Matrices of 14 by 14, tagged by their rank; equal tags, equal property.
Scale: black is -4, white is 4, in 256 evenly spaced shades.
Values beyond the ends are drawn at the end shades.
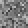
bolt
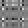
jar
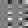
jar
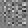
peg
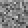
bolt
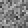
bolt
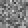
bolt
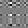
jar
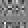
peg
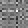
peg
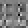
peg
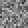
bolt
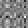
peg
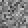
bolt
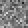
bolt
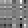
jar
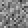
bolt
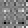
peg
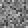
bolt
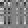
jar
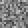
bolt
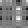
jar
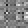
peg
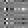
jar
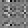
peg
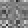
peg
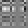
jar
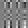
jar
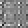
peg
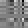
jar
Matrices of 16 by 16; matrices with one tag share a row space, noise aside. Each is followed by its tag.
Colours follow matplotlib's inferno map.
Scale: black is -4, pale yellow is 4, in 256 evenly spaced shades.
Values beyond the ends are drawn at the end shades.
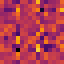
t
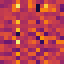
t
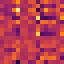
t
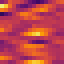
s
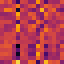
t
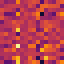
t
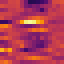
s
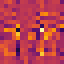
t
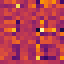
t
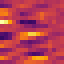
s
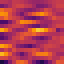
s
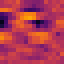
s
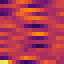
s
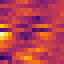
s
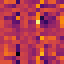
t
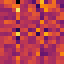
t
